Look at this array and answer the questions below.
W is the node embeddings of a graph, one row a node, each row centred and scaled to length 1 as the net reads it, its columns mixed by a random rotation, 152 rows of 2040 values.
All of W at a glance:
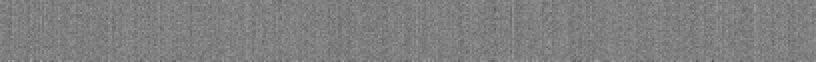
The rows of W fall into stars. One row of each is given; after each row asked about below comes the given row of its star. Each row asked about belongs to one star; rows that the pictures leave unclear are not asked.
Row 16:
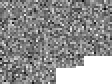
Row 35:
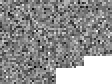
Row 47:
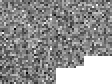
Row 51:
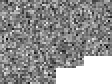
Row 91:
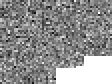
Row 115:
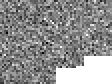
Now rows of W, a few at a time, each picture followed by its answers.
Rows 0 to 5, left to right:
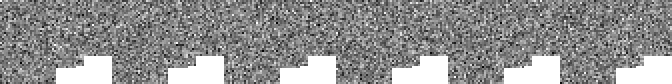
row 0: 115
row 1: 16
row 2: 35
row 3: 16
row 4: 35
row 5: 115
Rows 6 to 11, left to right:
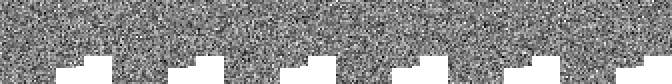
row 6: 35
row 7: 51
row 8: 47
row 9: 115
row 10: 16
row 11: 35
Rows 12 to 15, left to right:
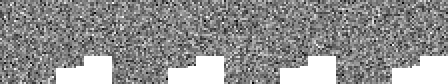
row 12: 16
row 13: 16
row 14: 51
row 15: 35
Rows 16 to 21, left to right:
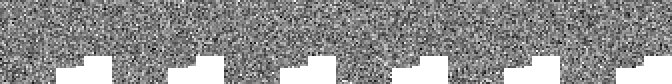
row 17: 47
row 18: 47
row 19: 91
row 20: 47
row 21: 51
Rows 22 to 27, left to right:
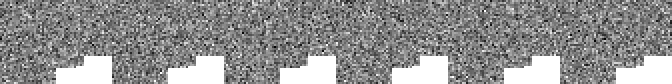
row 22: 91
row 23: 47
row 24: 51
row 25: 47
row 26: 91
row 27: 91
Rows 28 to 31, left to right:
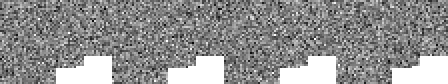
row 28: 16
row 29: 47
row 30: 47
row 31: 51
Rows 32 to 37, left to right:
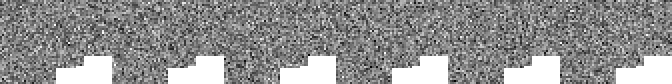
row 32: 91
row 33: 51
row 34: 16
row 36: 51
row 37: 115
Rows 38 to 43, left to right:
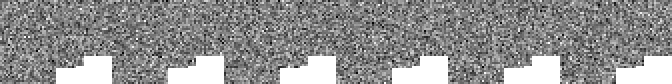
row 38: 51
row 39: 115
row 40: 115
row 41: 16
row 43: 16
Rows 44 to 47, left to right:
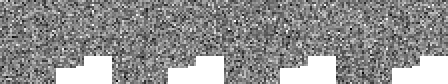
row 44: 115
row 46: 47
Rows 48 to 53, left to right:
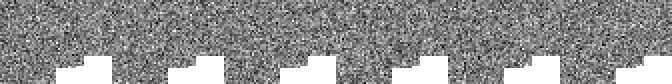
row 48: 47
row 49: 91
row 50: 35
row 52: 35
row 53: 47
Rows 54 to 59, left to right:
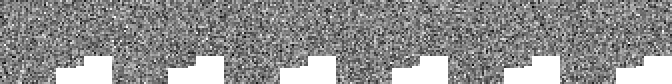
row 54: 16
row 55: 51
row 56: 16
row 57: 91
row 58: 35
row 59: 91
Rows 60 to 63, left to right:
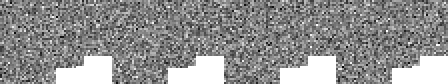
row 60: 47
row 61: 51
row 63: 47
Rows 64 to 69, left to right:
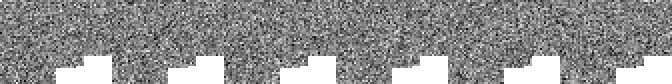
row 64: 35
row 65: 91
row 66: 16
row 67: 35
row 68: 51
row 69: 35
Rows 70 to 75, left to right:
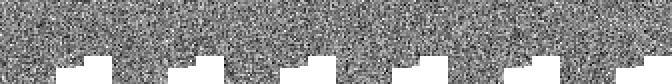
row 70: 16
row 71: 16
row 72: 16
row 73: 51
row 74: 47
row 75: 47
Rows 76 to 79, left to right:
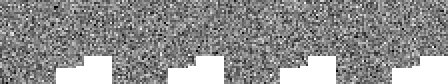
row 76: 47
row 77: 35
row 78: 47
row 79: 91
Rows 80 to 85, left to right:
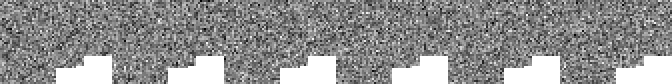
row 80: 35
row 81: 51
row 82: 91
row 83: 115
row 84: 91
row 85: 91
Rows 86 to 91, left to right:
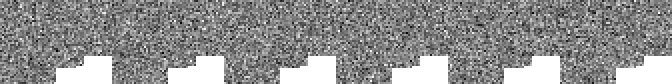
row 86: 91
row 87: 16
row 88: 51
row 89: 35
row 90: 51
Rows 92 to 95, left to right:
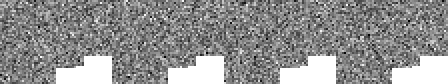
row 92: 115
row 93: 16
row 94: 35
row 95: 47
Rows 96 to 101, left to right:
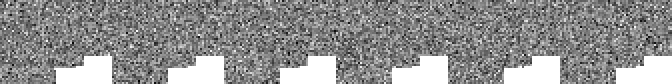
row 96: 51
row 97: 115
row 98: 51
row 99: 16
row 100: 47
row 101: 16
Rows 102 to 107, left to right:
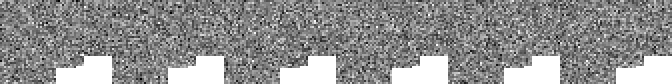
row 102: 91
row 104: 16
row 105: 47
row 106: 115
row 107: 16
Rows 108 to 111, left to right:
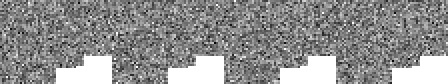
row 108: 35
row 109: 91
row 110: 91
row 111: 16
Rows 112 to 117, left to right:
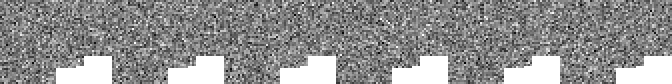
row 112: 16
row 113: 91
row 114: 35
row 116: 35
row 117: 51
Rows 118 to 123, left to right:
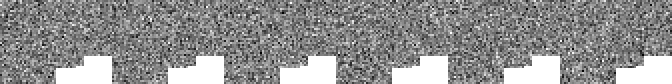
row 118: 115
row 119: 16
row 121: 16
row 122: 35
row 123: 51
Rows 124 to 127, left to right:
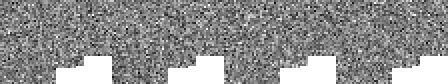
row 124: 91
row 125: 47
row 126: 91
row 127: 91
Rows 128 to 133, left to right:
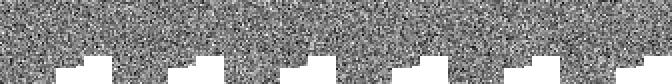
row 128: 115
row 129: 35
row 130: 51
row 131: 91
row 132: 47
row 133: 91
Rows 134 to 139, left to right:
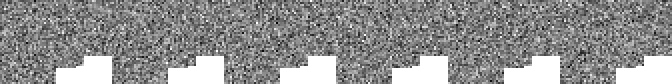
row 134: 47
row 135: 16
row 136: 35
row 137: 35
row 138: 51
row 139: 115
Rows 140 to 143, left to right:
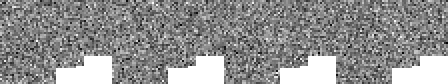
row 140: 16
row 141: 51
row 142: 16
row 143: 115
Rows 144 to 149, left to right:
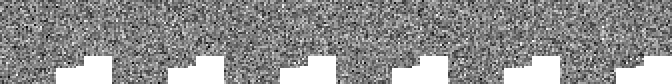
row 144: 47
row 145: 115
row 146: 35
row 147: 115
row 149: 51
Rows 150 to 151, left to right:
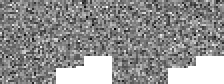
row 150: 16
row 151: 115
